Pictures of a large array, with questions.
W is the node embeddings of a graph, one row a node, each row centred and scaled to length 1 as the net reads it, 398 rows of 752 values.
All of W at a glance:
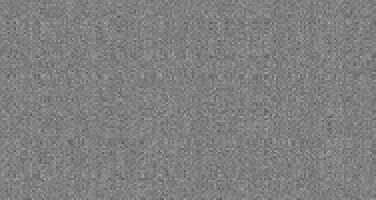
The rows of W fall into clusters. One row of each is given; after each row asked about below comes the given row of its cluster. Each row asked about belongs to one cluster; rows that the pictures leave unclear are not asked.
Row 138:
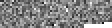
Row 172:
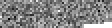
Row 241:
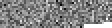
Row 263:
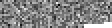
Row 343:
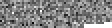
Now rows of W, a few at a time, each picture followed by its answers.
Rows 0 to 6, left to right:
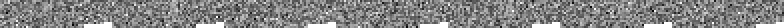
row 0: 263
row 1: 138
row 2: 172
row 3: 241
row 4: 138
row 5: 138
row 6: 263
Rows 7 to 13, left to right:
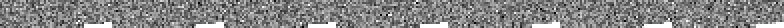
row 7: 343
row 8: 241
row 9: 343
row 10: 343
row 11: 263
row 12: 241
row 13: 263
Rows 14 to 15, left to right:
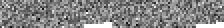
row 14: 172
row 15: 138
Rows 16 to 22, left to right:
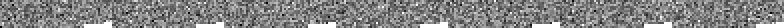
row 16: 172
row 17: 343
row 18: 138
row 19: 263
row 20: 343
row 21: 343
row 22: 263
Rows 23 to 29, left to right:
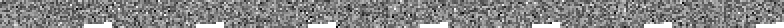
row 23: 241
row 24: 343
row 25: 263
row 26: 172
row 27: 343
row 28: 138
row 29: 263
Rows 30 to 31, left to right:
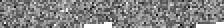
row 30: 138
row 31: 343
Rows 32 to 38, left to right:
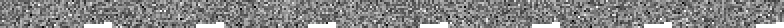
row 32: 138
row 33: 138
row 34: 138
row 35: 241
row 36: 241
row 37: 343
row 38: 263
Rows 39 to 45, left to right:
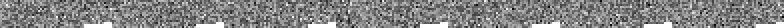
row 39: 172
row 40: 241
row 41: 263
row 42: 343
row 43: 172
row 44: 241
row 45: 241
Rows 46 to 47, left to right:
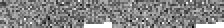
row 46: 241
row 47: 241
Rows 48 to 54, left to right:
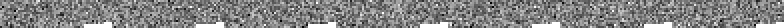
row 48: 172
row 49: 241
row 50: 343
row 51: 138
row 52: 172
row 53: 138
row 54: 138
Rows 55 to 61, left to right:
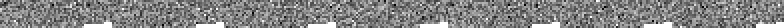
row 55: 241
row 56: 241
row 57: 241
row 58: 263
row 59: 241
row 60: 172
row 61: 138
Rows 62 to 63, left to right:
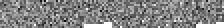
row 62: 241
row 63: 138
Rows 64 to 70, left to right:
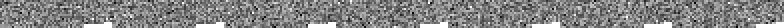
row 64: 241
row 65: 241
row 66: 138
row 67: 343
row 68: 263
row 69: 138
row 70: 263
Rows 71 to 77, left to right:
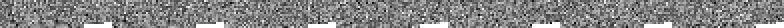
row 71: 343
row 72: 343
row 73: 241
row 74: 263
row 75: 138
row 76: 138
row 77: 138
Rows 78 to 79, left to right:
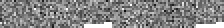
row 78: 138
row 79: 241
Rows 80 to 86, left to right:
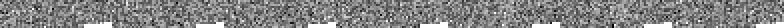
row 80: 263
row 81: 343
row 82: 343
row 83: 343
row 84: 138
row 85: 138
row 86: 263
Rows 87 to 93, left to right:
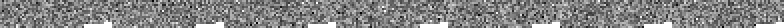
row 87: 263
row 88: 241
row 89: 343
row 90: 263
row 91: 172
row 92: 172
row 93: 241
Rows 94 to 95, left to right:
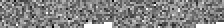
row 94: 138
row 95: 138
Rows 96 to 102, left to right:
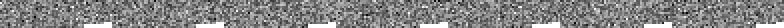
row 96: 263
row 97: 263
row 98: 343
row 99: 172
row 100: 263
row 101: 138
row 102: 343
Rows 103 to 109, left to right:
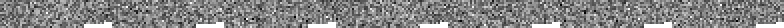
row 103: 138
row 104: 343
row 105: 263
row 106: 138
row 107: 343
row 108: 343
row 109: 241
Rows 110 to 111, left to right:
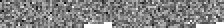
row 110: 263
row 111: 343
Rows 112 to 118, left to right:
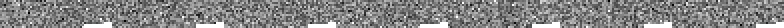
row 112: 241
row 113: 343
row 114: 241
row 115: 241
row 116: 343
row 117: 263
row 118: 343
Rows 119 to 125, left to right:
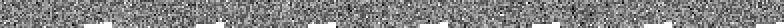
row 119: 263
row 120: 241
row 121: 138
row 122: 172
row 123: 343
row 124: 172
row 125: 241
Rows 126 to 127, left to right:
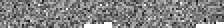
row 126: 138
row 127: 138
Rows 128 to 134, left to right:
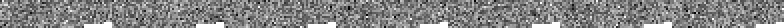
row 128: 172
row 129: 138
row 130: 241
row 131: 172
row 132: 343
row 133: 172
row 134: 172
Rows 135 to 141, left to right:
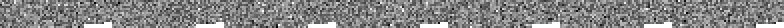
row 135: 343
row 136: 241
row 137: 138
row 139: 263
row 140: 241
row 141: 343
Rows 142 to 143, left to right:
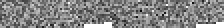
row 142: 138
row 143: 343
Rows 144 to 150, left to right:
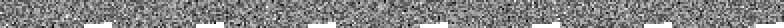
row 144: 138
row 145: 138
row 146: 263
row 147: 263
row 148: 241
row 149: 138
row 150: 241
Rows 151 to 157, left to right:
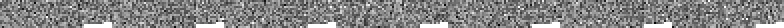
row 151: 241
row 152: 241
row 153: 241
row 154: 138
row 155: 241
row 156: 241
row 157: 172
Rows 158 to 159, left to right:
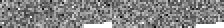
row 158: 172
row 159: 241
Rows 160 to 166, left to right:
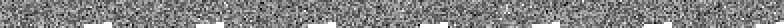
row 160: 172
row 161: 263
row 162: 263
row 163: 138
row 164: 172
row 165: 241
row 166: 172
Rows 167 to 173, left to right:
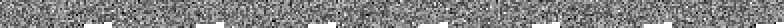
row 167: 138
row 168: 343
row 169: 138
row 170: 172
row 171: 263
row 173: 343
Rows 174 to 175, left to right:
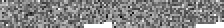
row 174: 172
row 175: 241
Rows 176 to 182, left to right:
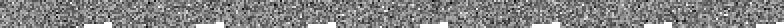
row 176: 241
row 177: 263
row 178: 241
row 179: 263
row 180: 241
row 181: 138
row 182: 343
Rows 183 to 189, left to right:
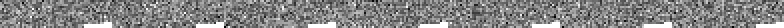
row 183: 263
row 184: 138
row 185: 172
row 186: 241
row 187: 172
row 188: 241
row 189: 263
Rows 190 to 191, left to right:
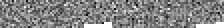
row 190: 343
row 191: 263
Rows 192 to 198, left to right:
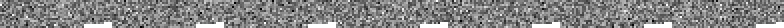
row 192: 138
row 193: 343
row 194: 263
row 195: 138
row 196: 343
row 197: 138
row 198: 241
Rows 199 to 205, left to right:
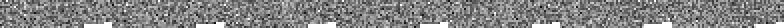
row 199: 343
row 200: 343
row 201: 138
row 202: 343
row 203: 138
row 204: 241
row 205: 241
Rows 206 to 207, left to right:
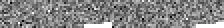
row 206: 263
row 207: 172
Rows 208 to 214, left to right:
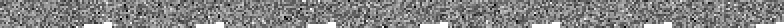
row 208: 241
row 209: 172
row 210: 241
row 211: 138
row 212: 172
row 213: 138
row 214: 263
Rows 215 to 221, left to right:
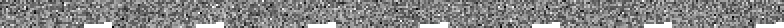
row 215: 343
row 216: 172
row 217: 172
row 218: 241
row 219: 138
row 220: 343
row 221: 241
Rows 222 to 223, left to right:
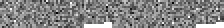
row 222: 241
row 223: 241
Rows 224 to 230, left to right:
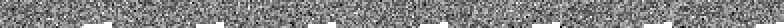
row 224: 172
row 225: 343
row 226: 343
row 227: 241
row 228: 138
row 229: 172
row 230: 172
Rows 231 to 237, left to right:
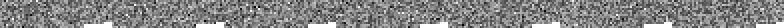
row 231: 172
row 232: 138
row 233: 138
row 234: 263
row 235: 263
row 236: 241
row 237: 343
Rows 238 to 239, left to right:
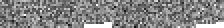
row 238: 343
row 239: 172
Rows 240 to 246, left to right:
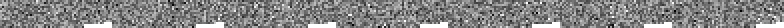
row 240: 172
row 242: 138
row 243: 138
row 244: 343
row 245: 138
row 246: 263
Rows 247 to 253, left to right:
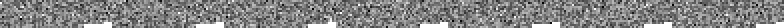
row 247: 263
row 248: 263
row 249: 263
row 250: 138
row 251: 343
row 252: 138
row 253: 343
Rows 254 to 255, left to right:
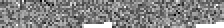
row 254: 241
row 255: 172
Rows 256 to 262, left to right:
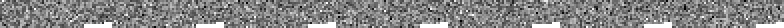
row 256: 138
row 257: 138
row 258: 263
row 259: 263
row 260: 343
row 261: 263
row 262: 172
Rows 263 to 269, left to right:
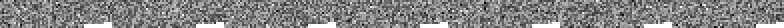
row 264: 138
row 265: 241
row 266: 343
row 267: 263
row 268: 172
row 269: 138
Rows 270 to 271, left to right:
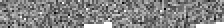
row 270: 241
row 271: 263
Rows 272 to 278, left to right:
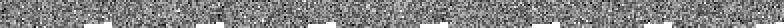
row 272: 263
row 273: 138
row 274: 241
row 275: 138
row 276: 241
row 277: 263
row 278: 172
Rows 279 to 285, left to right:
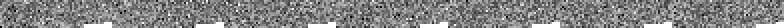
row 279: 172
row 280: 241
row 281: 343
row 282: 172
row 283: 172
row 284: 172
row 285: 172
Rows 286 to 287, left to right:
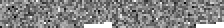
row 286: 172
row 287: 343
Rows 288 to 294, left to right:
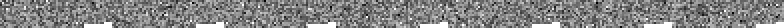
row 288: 343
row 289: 343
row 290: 241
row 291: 172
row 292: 241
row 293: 263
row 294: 172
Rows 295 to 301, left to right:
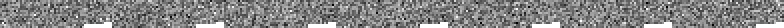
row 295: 241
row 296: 172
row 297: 138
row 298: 138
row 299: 343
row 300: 241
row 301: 241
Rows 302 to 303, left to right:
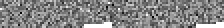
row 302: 241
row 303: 343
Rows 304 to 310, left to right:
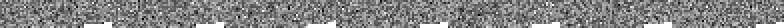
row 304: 343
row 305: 343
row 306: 172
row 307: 343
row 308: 172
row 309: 263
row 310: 241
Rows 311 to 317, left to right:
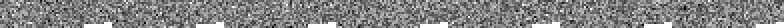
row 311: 241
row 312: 343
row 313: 138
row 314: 138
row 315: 263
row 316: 343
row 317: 172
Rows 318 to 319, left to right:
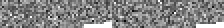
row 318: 172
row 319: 343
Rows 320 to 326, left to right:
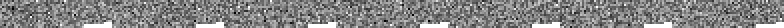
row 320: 172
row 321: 241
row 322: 343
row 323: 138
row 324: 138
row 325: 343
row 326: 241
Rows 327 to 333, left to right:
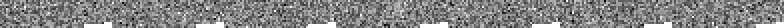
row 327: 343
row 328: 263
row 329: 241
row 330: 138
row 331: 241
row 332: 343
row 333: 263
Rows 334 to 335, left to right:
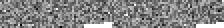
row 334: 263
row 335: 138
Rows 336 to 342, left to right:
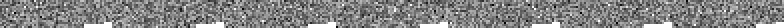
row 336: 343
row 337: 263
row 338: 241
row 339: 172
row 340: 241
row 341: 241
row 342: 138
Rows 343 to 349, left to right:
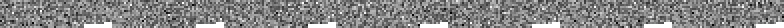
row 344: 241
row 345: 343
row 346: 138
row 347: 263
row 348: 241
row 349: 241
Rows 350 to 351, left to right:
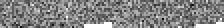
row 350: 138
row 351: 241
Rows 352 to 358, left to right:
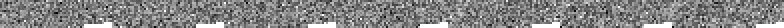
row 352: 241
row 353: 138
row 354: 263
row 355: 241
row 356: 241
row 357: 172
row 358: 172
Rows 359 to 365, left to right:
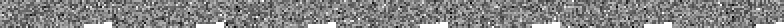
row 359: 172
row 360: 343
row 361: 172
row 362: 263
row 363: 263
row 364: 138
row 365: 241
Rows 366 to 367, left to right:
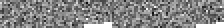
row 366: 263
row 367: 138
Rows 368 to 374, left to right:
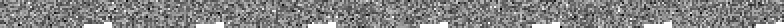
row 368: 241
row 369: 263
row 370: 263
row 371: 172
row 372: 263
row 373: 172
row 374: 241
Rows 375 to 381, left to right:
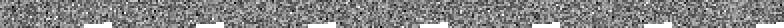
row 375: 172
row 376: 343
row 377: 263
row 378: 263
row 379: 343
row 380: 263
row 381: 138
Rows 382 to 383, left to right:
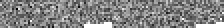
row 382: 138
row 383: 241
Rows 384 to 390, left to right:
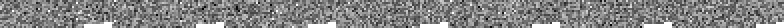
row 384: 263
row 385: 138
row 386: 172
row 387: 241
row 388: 138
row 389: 241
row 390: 343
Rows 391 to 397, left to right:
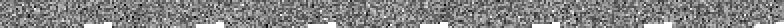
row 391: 138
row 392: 172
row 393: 241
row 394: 138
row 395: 343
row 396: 263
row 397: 172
